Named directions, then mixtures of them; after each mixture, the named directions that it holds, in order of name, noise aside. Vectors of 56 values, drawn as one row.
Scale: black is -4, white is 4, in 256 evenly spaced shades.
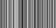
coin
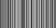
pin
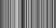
coin, pin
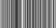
coin, pin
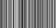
coin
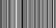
coin, pin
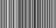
coin, pin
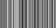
coin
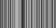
coin, pin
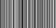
coin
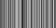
coin, pin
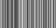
coin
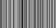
coin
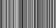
coin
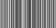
pin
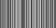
pin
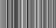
coin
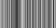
coin, pin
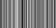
coin, pin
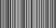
pin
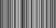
pin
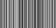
coin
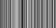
coin, pin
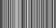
coin, pin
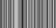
coin, pin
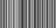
coin
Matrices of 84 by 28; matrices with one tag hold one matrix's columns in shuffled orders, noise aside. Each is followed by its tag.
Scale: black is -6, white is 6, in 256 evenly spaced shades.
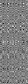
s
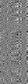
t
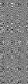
s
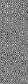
t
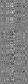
t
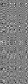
s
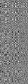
t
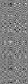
s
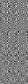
t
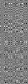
s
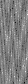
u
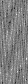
u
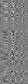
t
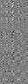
t
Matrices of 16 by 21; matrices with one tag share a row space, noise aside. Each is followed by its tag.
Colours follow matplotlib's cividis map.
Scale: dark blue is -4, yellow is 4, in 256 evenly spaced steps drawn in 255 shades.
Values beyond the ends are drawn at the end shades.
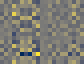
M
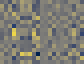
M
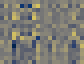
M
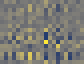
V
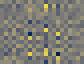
V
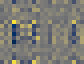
M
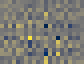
V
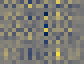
V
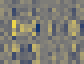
M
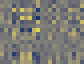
M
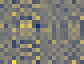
M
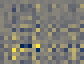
M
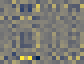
M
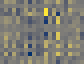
V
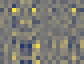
M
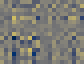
M
